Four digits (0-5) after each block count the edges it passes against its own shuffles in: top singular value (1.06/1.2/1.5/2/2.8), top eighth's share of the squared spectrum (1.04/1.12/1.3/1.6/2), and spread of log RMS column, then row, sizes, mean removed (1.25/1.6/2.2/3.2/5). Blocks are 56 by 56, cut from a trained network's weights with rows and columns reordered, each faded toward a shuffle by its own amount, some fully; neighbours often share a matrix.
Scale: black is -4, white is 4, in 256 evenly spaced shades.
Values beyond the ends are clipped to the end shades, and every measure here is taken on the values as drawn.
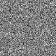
2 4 2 1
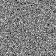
0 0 0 0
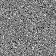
0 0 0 0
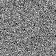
0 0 0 0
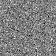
0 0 0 0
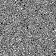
0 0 0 0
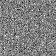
0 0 0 0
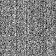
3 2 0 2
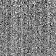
3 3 0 2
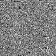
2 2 1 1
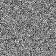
1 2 0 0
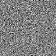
2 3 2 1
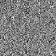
2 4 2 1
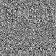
3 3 0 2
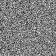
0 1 0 0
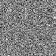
3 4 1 2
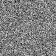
1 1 0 0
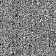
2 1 0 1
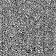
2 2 0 1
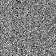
1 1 0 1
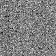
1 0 0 0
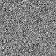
2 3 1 0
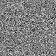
2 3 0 1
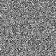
2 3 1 1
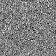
2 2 0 1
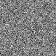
1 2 0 0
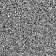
1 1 0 0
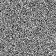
0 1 0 0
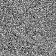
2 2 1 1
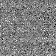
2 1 1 0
